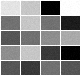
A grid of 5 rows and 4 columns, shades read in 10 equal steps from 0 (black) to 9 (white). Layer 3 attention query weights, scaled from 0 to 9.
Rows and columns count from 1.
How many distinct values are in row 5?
3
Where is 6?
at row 3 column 4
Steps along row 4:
up down down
